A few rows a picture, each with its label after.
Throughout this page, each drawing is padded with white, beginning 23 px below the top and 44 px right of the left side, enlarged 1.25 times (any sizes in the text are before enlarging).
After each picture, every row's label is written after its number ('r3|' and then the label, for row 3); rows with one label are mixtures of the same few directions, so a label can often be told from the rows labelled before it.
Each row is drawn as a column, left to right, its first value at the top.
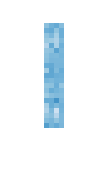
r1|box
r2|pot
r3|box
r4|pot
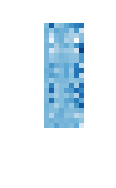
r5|pot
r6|pot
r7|box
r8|box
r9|pot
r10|pot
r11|pot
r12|box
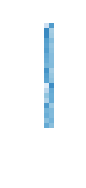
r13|pot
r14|pot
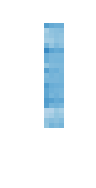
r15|box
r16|box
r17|box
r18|box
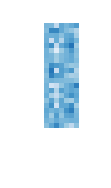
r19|box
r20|pot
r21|box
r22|pot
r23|box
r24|box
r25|pot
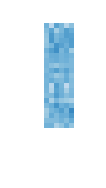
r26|box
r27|pot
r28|box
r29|box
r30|pot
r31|box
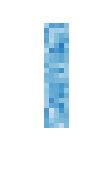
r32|box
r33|box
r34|box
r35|box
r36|pot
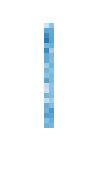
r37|pot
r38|box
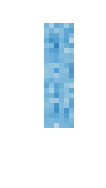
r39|pot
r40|pot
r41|box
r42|pot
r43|box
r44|pot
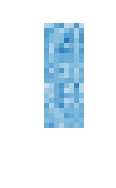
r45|pot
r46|box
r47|box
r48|box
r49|pot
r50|pot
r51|pot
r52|pot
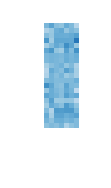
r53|pot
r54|box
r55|box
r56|box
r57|box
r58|box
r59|pot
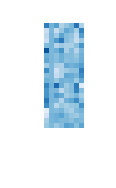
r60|box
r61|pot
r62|pot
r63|pot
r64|box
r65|box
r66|pot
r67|pot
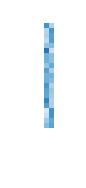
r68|box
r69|box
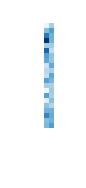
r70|pot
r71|box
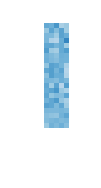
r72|box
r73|pot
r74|pot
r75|pot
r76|pot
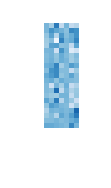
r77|box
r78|pot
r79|pot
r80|pot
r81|pot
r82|box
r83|box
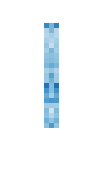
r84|pot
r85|box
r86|pot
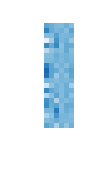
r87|pot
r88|pot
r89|box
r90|box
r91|box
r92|pot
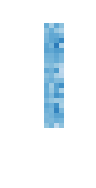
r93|box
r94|pot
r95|box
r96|pot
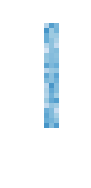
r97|box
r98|pot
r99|box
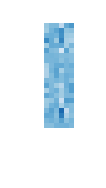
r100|pot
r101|box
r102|pot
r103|box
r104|box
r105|pot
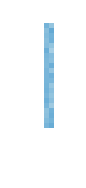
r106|box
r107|box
